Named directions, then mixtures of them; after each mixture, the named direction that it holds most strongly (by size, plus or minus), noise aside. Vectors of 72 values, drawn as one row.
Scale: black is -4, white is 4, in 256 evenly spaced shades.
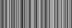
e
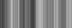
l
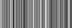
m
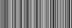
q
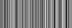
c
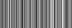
e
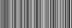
q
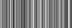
m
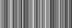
m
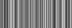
c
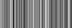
m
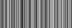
e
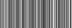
q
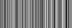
c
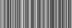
e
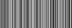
q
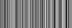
c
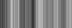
l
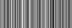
e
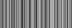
e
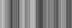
l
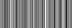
c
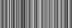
e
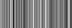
m
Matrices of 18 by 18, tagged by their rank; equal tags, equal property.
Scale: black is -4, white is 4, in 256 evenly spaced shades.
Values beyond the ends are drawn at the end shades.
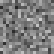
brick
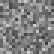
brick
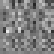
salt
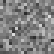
brick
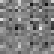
salt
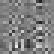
salt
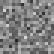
brick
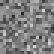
brick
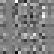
salt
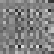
salt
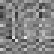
salt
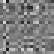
salt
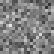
brick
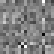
salt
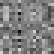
salt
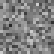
brick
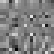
salt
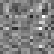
salt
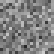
brick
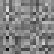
salt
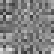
salt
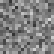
brick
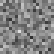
brick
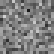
brick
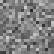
brick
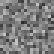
brick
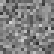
brick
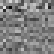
salt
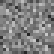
brick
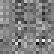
salt
